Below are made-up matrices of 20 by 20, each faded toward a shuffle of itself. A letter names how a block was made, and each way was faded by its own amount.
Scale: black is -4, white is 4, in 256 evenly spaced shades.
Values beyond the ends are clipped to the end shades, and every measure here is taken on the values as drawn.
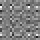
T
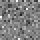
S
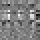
T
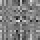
T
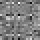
T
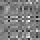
T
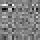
T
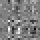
T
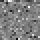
S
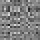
T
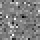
S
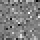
S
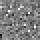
S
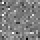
S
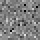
S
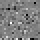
S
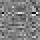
T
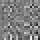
T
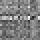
T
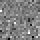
S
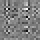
T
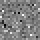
S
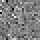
S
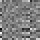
T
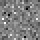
S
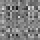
T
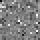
S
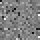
S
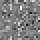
S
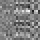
T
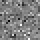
S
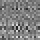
T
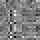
T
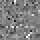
S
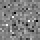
S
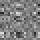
T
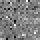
S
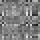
T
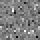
S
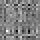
T
